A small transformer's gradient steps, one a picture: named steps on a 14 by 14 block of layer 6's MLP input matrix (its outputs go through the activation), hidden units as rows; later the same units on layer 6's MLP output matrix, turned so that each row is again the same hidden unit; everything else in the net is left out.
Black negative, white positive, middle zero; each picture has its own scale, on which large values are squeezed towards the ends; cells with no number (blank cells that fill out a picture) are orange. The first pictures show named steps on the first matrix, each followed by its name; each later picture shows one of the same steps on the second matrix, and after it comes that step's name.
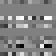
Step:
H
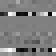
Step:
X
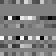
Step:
H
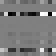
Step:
X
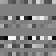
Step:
H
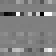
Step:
X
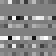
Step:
H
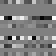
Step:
H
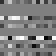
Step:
H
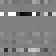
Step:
X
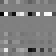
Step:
X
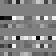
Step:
H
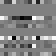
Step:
H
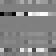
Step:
X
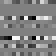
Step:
H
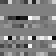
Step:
H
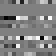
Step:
H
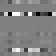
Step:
X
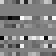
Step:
H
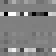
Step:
X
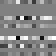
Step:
H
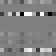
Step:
X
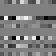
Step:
H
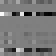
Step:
X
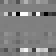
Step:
X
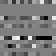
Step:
H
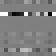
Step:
X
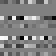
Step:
H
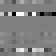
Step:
X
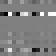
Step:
X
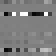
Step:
X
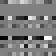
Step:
H
